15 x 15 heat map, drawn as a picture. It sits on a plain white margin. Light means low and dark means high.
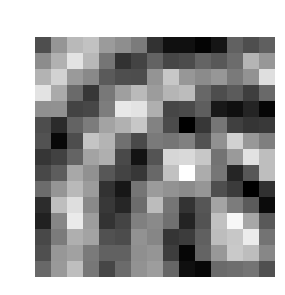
Concentric rings centre on the bottom right. There is no overall slope. The halves do not mirror each other. No row or column stands out.
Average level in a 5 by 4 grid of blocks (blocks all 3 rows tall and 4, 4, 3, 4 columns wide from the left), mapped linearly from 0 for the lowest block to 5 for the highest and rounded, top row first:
0 3 4 2 / 3 0 3 5 / 3 3 0 1 / 1 3 3 3 / 2 2 5 1
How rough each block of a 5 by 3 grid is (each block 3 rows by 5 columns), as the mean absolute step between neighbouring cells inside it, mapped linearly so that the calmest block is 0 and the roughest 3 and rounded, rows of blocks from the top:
111
111
113
213
001
